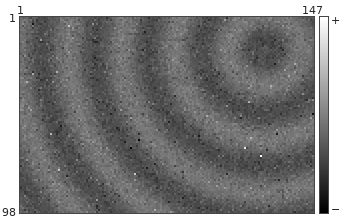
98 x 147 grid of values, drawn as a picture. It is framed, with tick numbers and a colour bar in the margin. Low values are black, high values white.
The values follow a bell shape. Concentric rings centre on the top right. There is no seam. On average the colour sits 40% of the way up the scale. Neither half mirrors the other. No single row or column stands out from its neighbours.
